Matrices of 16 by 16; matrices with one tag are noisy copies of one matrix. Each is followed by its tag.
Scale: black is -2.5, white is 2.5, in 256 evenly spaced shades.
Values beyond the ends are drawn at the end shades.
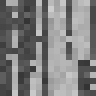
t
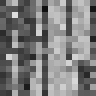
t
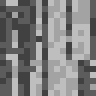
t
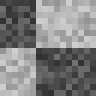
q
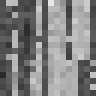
t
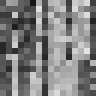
t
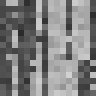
t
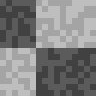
q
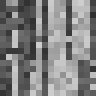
t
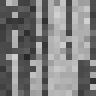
t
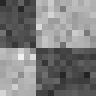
q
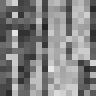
t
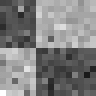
q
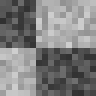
q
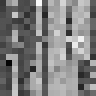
t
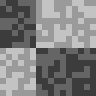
q
